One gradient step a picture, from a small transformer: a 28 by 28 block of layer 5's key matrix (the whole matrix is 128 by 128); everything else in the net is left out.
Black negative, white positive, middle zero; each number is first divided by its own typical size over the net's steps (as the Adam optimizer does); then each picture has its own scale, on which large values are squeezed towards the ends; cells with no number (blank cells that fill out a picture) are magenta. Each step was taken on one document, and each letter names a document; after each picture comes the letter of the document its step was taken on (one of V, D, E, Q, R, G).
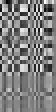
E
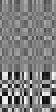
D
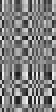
D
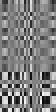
D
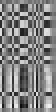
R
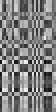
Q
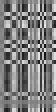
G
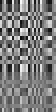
D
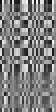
D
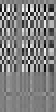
E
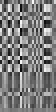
Q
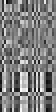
Q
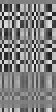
G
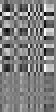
E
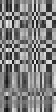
G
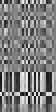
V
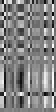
V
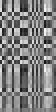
Q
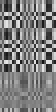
G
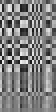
Q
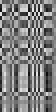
E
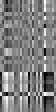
Q
